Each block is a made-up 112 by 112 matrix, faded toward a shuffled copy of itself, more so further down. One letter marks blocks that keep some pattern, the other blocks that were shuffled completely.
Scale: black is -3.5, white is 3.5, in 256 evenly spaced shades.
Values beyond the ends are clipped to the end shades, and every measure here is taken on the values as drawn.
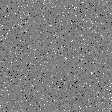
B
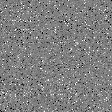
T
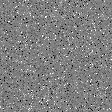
B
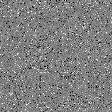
T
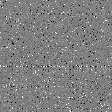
T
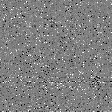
T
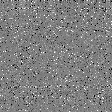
T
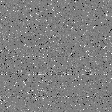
T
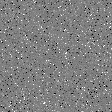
B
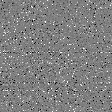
T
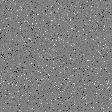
B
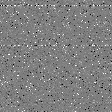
T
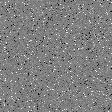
B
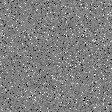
B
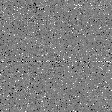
T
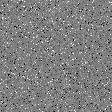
B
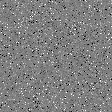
B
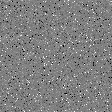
B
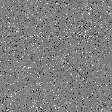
T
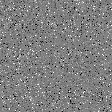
T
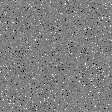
B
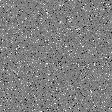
B
